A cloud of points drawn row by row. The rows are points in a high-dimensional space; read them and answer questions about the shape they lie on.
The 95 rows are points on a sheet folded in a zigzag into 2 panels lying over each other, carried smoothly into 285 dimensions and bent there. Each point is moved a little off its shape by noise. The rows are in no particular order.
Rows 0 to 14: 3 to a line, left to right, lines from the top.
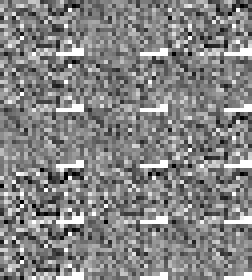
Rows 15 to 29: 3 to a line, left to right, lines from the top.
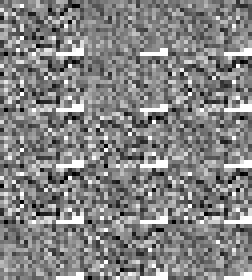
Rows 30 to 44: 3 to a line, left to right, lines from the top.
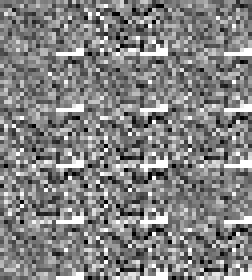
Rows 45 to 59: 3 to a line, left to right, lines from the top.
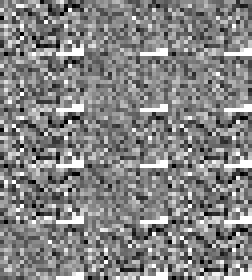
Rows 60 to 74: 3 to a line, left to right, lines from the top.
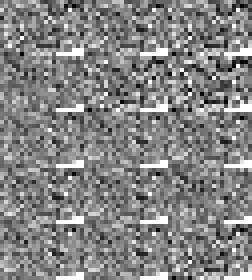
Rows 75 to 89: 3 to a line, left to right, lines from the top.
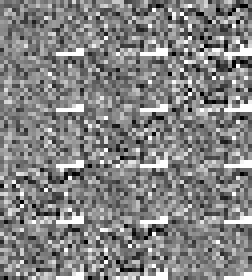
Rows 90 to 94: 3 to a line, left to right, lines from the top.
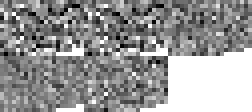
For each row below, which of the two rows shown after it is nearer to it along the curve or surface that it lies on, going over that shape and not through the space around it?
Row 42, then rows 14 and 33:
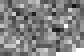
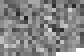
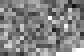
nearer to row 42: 14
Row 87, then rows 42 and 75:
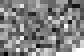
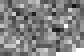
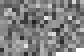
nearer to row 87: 75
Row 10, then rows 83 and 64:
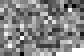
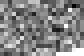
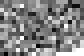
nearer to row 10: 64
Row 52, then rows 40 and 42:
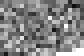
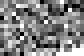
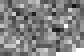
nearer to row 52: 40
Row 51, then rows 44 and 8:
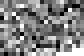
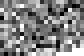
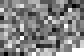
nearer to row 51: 44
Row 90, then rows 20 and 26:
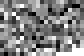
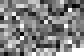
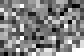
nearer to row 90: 20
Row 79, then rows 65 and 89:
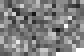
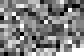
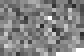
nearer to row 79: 65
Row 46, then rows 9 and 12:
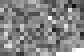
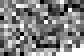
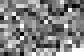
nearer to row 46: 9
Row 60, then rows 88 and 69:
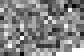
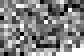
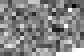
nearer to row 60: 88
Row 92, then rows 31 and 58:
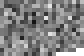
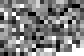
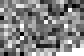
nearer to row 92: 31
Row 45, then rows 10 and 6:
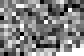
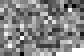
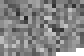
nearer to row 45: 10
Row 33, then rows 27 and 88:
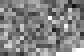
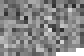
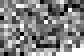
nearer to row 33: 88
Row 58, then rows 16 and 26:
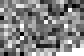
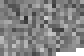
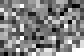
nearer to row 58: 26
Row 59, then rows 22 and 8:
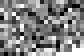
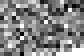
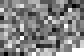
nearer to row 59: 8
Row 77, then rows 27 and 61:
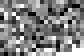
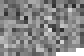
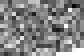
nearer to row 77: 61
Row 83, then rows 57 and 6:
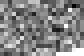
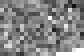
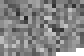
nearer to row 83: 6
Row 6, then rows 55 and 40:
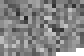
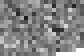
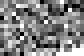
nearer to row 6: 55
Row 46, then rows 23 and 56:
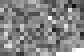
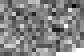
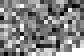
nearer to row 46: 56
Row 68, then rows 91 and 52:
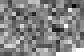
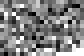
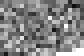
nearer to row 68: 91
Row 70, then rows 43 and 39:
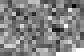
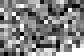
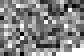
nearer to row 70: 43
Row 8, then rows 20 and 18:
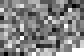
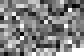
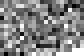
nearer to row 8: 18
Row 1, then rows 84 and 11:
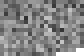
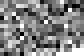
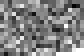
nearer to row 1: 11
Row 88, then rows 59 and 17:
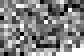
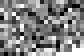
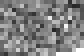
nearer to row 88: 59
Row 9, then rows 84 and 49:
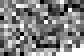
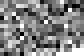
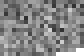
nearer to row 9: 84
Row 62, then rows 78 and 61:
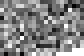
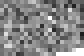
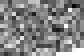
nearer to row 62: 78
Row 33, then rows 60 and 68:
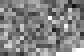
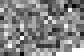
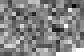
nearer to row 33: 60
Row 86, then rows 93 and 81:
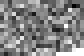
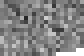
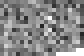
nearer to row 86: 93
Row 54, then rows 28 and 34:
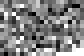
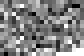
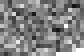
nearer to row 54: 28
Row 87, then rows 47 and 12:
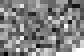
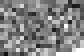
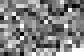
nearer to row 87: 47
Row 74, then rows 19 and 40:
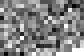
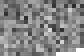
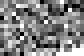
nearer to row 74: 40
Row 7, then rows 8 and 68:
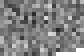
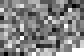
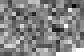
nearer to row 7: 68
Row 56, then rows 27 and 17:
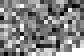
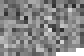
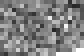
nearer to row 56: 17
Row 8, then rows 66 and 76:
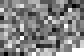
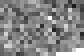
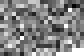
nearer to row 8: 66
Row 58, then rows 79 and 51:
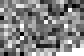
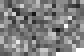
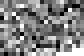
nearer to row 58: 51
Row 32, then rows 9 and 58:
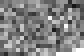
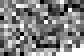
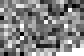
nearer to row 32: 58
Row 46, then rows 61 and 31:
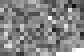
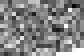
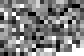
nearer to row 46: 31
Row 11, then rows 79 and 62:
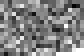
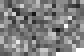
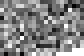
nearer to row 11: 79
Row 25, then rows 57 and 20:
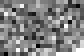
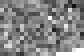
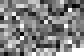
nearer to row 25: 57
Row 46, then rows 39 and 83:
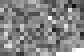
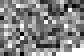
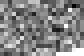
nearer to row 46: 39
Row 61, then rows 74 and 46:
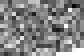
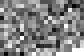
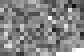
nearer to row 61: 74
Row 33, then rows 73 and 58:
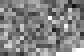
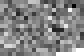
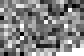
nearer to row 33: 58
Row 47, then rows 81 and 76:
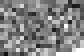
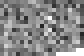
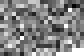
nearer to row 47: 81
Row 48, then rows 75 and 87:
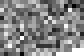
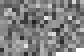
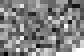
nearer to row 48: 87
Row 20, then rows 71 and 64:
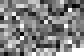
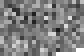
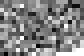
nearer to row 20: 64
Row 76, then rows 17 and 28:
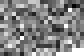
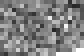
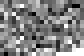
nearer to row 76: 28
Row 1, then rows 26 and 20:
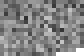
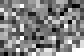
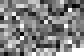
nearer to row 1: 20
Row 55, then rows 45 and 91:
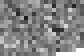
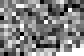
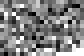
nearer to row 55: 91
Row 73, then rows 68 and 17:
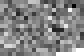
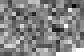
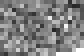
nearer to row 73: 68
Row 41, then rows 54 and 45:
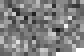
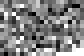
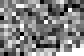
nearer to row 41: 54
